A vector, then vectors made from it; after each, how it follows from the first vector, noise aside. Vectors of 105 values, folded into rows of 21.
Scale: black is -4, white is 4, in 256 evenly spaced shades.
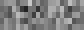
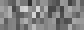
negated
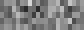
copied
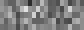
negated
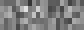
negated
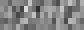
sign-scrambled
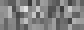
negated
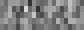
sign-scrambled
